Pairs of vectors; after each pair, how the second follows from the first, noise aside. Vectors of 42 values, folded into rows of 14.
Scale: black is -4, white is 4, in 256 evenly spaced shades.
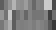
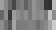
negated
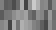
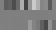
partly zeroed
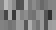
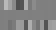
partly zeroed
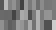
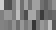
reversed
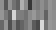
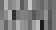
negated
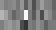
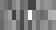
reversed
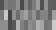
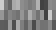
reversed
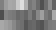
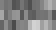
reversed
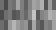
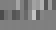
partly zeroed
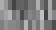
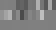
partly zeroed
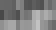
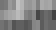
reversed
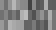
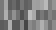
reversed
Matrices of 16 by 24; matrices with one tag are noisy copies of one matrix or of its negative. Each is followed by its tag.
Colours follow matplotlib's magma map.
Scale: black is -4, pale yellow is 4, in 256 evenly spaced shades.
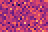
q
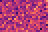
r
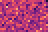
r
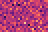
q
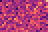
r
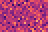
q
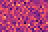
q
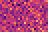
q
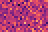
q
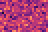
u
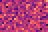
r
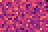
r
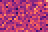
r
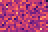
r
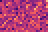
r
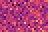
q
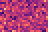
u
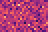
q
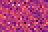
q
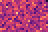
r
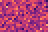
r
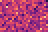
r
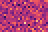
q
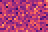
r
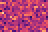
u
